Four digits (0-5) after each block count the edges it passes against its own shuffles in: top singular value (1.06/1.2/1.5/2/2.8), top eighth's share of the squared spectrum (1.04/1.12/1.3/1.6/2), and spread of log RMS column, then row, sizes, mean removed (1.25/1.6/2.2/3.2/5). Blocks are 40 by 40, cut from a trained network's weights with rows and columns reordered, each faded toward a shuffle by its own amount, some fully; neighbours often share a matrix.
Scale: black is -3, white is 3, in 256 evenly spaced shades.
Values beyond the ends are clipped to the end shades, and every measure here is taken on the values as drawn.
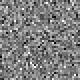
1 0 0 0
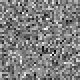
0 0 0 0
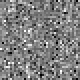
1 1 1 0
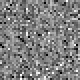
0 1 0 0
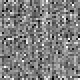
2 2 0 1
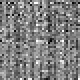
3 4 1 3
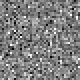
0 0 0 0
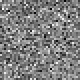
1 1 0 0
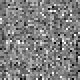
1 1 0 1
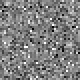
0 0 0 0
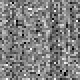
2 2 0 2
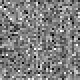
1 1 0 0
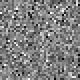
0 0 0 0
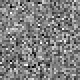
1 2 1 0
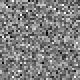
0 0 0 0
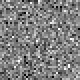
1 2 0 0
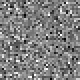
0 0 0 0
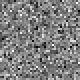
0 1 0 0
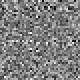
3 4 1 2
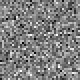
1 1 0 0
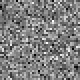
1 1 0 0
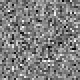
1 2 1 1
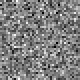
1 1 0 0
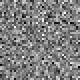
2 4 2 1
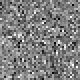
2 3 1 1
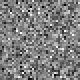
0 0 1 0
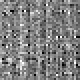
3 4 0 3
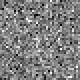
1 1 0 0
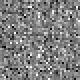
1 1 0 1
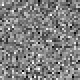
1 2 0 1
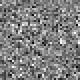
2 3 2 2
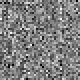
2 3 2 0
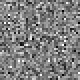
2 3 1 1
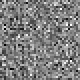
3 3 2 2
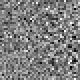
2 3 1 0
